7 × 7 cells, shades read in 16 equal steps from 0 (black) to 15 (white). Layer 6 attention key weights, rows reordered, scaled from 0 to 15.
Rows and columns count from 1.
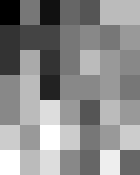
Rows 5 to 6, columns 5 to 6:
5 11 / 7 9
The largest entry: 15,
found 2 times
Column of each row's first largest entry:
6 7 5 2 3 3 1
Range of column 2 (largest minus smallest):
7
